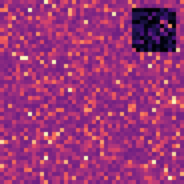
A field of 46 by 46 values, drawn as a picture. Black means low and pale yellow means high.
No regular stripes run through it. The ninth with the lowest average is the top right. The distribution is heavy-tailed on both sides. An odd patch, lower than its surroundings, sits in the top right. The halves do not mirror each other.
